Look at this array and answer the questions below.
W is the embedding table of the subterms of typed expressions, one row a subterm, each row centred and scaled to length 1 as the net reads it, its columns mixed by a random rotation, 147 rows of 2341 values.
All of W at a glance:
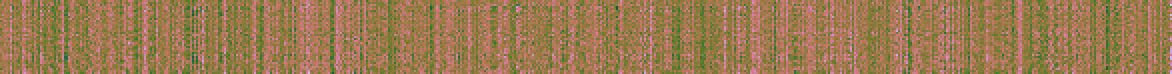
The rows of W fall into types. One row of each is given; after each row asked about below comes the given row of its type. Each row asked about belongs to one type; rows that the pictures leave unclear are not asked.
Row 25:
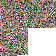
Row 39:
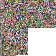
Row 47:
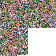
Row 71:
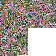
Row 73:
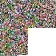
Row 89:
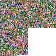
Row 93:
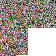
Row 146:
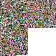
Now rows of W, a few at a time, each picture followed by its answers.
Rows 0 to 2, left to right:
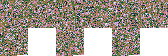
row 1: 47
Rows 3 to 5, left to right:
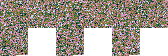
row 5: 47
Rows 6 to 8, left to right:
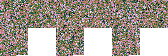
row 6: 39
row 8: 25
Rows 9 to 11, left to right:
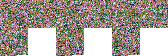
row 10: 146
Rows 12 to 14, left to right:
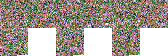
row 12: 25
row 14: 146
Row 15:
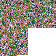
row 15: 93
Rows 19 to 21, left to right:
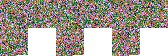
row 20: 93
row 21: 47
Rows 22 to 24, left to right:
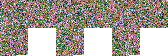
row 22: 146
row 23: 89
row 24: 89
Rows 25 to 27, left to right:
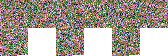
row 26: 89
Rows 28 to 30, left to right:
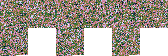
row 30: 89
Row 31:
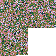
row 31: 39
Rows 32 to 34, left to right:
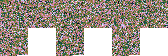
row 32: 47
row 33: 71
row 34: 93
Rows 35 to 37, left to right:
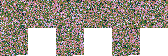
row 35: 146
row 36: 25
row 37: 93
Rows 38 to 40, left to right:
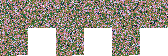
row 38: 73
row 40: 73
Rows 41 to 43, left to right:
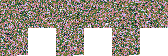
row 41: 89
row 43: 47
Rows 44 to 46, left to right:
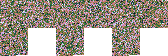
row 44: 146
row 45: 93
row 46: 25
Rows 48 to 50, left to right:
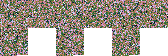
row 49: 73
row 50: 73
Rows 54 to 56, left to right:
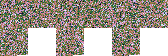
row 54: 89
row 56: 47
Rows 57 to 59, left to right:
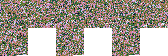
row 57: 71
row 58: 89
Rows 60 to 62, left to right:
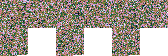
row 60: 47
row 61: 89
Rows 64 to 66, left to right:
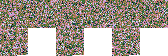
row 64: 47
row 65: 93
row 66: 25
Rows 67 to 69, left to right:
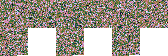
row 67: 73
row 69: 71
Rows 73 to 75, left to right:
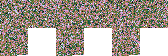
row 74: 93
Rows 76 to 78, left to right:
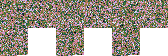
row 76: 47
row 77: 146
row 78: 146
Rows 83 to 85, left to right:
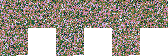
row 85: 93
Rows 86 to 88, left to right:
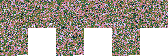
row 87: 71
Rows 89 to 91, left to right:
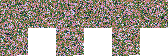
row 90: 73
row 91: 71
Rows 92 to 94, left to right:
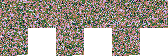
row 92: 47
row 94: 25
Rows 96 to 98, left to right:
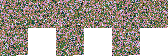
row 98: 25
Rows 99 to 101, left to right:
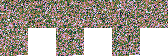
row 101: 71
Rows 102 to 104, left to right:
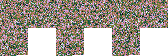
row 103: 93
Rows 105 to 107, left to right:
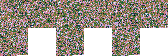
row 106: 146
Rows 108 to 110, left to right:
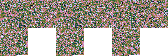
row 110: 47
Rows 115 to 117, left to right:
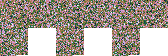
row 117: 93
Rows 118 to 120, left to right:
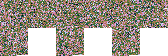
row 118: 25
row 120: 47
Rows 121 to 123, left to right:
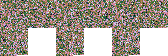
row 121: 89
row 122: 89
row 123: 25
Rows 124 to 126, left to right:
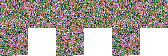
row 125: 25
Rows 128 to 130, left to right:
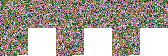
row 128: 71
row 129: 93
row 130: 93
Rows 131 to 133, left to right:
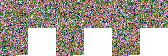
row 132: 146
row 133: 93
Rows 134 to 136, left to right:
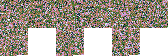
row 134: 93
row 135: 47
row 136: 47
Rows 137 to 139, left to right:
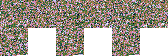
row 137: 146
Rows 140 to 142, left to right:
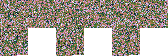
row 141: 39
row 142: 146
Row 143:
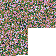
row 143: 39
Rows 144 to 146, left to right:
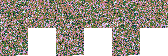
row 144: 146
